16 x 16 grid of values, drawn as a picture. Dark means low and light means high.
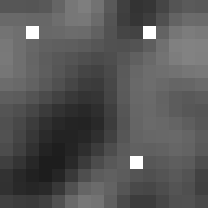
The values are skewed, with a long tail toward high values. The middle right is the smoothest part. There are three isolated cells, each far higher than the cells round it. There are no regular stripes. The ninth with the lowest average is the bottom left. Neither half mirrors the other.
